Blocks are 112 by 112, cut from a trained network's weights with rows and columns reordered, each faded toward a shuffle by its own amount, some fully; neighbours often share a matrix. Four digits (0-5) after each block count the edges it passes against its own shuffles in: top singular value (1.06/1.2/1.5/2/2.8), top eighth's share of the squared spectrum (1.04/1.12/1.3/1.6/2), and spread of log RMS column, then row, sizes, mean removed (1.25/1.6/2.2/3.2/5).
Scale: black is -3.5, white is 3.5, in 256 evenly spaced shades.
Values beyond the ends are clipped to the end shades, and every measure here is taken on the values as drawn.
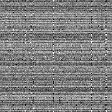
5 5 3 4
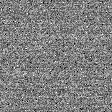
2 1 0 0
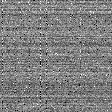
4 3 2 1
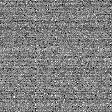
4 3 2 1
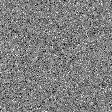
0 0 0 0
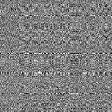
5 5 2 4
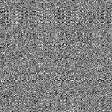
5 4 1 3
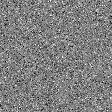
2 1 0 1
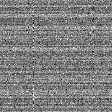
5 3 2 2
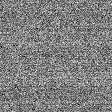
2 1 0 0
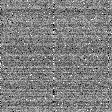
4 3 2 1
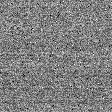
2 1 0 0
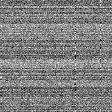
5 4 2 3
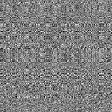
5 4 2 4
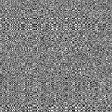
5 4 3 4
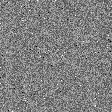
1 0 0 0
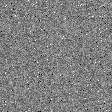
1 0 0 0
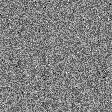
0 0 0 0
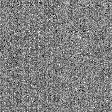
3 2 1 1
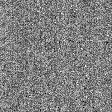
2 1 0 0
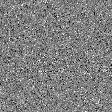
3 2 0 1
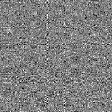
4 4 2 2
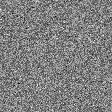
0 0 0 0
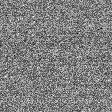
1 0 0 0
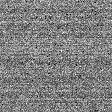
3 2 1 0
